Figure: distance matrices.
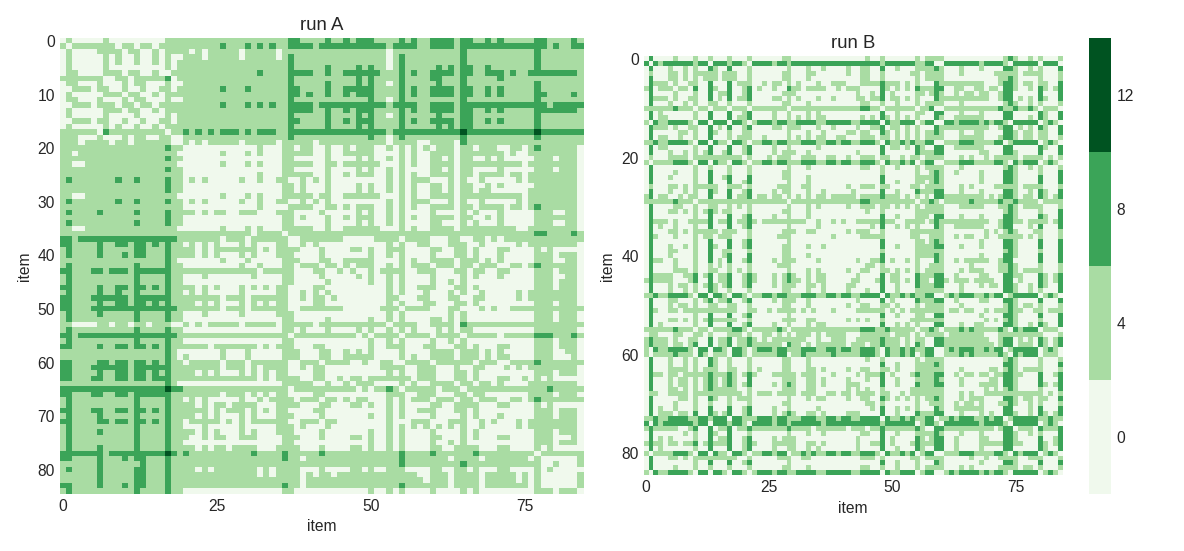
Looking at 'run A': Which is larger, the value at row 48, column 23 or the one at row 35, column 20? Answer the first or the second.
the first
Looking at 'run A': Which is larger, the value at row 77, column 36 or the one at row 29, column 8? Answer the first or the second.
the first
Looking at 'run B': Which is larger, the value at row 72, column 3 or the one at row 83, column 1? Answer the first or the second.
the second
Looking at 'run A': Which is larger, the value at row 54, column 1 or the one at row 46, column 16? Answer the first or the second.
the first
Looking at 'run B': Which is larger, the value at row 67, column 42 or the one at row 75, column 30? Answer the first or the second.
the second
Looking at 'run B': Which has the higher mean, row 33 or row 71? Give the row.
33
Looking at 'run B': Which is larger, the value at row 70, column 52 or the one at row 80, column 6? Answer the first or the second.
the second
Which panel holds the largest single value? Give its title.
run A
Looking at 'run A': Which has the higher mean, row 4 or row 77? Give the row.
77
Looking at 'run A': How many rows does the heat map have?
85
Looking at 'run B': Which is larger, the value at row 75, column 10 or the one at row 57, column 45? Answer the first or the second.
the first
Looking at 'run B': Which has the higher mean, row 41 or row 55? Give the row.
55
